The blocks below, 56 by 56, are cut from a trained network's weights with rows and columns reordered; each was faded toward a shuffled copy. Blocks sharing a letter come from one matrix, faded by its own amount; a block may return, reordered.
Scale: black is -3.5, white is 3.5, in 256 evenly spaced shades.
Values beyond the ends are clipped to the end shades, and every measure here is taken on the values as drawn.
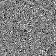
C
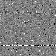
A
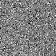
C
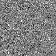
C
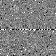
A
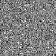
A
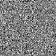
A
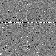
A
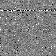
A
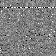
A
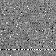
A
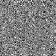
A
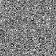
A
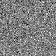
C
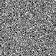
C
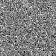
C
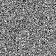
C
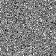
C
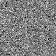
C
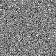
C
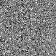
C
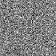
A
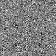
C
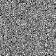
C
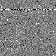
A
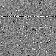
A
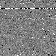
A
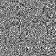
A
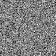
C
